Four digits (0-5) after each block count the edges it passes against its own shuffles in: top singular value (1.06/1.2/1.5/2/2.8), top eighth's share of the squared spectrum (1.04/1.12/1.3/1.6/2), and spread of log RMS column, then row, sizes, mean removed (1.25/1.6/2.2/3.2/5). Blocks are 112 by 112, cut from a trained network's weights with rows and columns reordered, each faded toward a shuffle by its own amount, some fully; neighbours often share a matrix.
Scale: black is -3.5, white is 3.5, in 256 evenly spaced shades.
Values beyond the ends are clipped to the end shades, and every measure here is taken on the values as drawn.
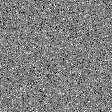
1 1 0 0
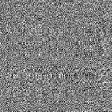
4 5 2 3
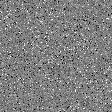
0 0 0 0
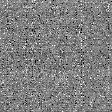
3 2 3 0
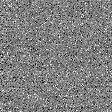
1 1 1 0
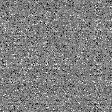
2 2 2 0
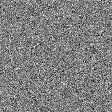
1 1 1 0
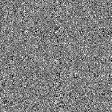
3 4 2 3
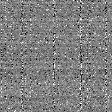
3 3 3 0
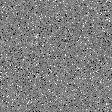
0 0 0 0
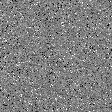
0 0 0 0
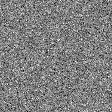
0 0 0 0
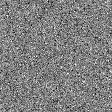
1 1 0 0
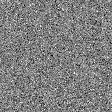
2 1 0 0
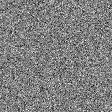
1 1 0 0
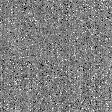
2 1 0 1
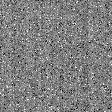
2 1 0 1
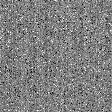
2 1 0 1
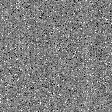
1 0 0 0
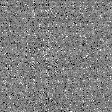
2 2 2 0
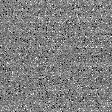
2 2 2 0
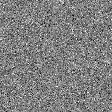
1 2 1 0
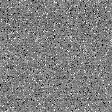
2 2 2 0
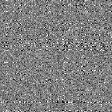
3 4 3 4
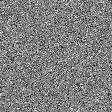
1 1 0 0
